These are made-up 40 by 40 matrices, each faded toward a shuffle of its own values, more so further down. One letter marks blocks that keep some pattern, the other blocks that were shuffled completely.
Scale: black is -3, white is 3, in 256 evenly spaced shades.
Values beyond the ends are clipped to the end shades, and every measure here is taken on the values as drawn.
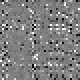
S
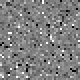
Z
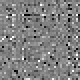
S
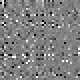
S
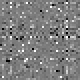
S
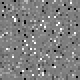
Z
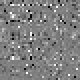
S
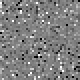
Z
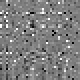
S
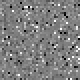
Z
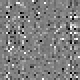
S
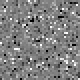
Z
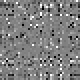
S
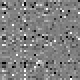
S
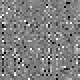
S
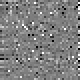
S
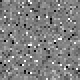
Z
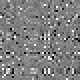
S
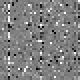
S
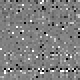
S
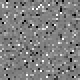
Z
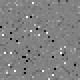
Z
